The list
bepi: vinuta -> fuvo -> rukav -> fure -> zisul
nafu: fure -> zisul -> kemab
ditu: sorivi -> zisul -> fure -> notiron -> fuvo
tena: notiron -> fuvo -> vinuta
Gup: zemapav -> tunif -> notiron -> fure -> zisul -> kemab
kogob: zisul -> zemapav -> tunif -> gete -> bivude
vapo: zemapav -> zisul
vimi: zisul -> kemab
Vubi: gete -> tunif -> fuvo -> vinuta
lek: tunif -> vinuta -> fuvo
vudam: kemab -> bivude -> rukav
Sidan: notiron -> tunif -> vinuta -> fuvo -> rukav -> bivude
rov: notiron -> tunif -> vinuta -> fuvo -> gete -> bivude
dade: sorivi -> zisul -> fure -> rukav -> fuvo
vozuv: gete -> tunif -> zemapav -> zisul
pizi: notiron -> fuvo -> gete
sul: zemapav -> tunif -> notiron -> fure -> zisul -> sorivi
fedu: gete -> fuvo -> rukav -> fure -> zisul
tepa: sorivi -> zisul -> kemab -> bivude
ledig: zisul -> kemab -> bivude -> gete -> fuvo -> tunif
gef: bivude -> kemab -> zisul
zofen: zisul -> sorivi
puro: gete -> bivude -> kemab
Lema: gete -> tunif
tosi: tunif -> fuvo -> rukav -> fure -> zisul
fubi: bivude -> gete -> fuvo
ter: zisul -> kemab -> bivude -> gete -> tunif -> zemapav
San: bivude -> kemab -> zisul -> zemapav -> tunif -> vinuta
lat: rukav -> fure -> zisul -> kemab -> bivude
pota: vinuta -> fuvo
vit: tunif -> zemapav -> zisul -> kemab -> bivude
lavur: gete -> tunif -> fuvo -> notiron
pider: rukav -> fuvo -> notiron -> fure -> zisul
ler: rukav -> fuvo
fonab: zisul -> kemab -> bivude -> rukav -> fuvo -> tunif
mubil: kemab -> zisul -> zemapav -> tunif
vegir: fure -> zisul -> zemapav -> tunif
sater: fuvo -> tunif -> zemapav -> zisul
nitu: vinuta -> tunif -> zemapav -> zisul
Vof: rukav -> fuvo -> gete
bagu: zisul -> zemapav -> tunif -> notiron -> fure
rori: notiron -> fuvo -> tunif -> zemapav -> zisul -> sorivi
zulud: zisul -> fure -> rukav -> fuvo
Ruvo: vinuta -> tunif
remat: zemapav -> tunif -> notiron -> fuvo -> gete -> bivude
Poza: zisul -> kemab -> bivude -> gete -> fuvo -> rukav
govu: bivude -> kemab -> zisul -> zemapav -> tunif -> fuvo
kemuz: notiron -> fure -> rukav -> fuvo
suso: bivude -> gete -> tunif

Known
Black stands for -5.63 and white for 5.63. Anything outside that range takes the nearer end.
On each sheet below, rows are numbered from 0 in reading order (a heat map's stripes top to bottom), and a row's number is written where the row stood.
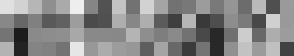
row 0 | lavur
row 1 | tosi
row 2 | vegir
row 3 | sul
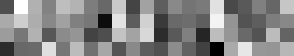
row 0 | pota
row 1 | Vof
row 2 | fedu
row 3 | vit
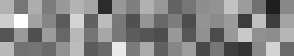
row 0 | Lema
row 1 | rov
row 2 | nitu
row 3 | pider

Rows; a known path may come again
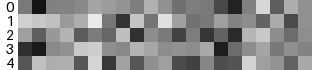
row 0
vegir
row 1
lavur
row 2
kogob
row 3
nafu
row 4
ledig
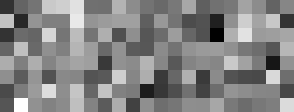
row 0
vimi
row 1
sul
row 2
vit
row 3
Ruvo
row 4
Lema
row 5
zulud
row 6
tepa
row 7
lek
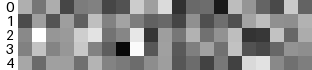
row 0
fedu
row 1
nitu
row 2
tena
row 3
ler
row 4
vozuv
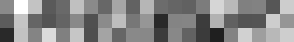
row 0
Vubi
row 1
bepi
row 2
govu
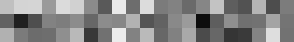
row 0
pizi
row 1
lat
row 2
pider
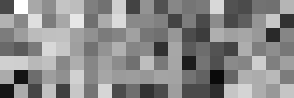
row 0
pota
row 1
ditu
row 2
puro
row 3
vapo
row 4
remat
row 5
bagu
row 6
San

